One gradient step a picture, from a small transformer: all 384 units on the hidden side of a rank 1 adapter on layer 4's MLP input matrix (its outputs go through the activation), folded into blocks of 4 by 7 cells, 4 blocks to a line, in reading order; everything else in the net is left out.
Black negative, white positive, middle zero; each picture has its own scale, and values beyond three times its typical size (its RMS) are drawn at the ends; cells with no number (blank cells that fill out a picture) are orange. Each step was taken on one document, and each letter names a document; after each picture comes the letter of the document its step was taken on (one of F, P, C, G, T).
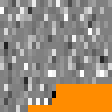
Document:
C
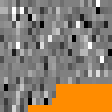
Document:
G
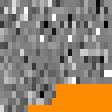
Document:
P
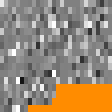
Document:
G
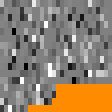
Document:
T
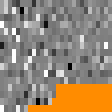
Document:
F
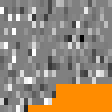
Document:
C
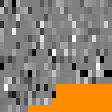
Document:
C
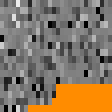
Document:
F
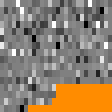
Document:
G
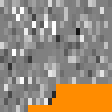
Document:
C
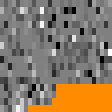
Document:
G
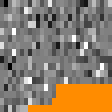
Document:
F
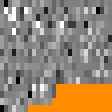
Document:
P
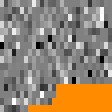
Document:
P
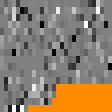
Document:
G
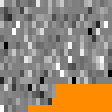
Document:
T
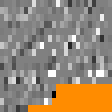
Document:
C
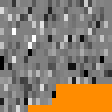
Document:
C
